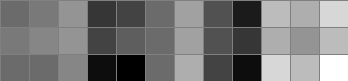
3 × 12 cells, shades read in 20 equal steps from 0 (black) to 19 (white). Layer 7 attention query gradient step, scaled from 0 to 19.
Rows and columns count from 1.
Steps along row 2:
up up down up up up down down up down up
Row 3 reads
8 8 10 1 0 8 13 5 1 16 14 19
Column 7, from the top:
12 12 13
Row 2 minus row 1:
1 1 0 1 2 0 0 0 2 -1 -2 -2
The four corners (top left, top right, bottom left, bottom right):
8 16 8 19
